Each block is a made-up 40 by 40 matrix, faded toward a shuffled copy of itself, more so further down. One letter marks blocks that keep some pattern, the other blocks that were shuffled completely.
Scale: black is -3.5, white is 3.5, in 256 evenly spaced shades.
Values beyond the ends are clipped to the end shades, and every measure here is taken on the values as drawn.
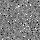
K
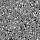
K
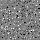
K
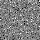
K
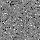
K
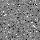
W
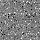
W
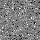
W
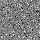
K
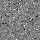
K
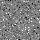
K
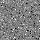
K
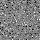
W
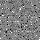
W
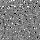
W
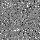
W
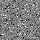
W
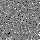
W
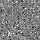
W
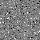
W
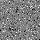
K
